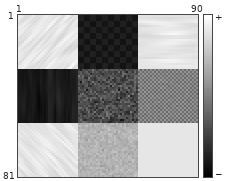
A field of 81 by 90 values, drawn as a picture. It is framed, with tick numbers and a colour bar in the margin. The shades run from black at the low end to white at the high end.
It is made of 3 by 3 panels. Panel 1,1: very high, slanting up to the right, faint in contrast. Panel 1,2: very low, checkered, faint in contrast. Panel 1,3: very high, streaked across, faint in contrast. Panel 2,1: very low, streaked downward, faint in contrast. Panel 2,2: low, fine-grained. Panel 2,3: middling, checkered. Panel 3,1: very high, slanting down to the right, faint in contrast. Panel 3,2: high, fine-grained, faint in contrast. Panel 3,3: very high, flat.
